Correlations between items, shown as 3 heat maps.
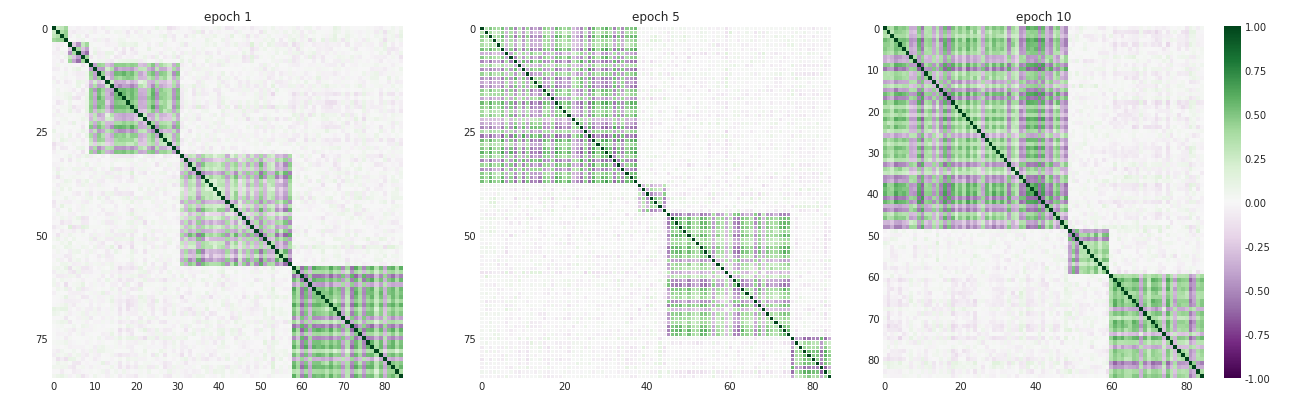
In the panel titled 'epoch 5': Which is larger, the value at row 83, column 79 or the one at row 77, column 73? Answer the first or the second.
the first
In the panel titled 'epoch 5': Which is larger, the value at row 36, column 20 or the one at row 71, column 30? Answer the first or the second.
the first
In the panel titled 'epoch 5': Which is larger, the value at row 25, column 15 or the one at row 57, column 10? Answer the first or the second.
the first
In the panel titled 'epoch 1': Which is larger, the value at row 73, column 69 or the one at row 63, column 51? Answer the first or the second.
the first
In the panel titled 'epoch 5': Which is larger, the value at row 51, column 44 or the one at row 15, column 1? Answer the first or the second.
the second
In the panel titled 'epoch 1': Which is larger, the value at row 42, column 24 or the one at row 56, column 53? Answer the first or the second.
the first
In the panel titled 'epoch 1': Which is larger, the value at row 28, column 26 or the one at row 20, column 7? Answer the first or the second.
the first
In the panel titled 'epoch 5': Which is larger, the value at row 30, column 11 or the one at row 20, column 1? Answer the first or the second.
the first
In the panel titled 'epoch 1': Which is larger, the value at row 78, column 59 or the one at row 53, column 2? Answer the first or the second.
the first
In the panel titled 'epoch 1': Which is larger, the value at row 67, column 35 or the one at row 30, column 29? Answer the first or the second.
the first
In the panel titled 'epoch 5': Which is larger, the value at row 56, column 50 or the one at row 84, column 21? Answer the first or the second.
the second
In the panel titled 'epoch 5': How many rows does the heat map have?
85
